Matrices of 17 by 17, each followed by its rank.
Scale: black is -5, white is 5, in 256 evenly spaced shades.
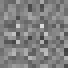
three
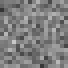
full rank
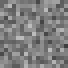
full rank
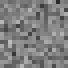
full rank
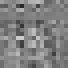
three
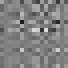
two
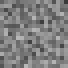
full rank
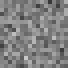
full rank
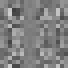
two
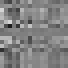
two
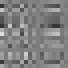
two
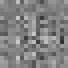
three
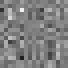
three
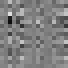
two
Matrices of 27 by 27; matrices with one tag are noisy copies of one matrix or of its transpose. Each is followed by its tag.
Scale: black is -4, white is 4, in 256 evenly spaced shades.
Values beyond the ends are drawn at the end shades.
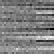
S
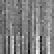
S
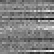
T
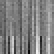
S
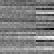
S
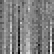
T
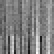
S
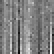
T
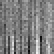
S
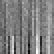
S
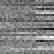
S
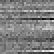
T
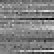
T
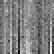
T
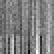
S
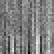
S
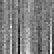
T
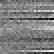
T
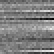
T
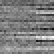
S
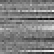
T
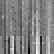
S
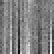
T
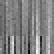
S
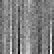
T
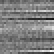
T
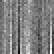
T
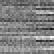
S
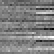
S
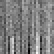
S
